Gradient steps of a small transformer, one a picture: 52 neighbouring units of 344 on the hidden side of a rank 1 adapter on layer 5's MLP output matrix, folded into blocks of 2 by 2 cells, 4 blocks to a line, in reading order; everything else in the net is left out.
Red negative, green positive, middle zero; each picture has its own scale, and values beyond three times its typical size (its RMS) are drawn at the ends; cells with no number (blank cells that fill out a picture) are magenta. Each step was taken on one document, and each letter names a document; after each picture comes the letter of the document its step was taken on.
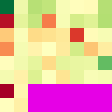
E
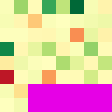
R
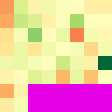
E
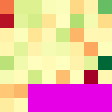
E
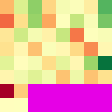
E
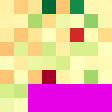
R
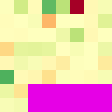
R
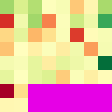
E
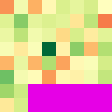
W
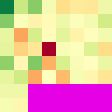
W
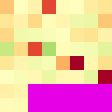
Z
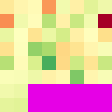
Z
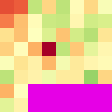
W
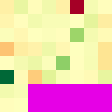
R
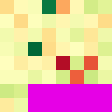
Z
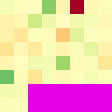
R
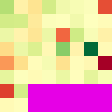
E
